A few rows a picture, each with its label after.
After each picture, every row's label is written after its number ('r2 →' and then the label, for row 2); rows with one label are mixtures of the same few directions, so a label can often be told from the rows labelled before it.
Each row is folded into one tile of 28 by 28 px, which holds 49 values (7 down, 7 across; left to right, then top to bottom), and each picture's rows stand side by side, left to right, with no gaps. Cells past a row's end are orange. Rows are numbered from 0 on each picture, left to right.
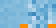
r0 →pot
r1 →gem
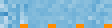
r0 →gem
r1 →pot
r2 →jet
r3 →jet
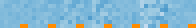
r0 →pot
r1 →jet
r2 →jet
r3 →jet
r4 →gem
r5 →pot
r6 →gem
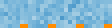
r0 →gem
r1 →jet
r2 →jet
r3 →gem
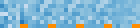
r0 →gem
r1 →jet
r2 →jet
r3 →jet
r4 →pot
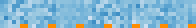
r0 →jet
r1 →pot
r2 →pot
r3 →jet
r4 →gem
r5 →pot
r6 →gem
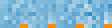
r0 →jet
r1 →gem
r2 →jet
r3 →gem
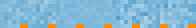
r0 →jet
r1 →jet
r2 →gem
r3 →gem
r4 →jet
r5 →gem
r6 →pot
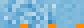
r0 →jet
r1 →gem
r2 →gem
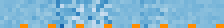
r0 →jet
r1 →jet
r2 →pot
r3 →jet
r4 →gem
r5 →pot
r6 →gem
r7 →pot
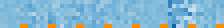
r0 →pot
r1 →gem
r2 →pot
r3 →jet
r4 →jet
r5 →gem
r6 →pot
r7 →gem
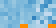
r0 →gem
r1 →jet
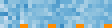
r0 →gem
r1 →pot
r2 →pot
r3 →pot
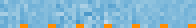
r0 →gem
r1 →gem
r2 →gem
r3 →gem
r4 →gem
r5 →pot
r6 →jet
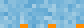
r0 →gem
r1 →pot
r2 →jet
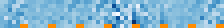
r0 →jet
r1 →jet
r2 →jet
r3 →jet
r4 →gem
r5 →gem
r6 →pot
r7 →jet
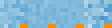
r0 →pot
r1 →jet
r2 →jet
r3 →pot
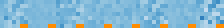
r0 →jet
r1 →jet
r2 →pot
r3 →jet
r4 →gem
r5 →jet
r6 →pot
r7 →jet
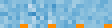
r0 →gem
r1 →gem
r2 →jet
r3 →jet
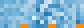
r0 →pot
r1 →jet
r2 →gem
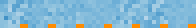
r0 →jet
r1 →pot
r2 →gem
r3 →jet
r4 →jet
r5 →jet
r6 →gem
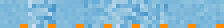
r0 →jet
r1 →pot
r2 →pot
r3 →pot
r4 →pot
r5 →gem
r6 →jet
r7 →gem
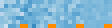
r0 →pot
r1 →pot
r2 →jet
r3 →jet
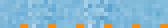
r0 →jet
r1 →pot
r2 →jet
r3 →pot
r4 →gem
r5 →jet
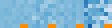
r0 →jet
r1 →jet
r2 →gem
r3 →pot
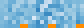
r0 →jet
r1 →jet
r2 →gem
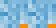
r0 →gem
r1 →gem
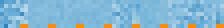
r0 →pot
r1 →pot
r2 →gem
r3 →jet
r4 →gem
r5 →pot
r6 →pot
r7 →gem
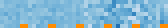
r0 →gem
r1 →pot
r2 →gem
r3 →pot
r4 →pot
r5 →gem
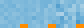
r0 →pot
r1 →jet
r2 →gem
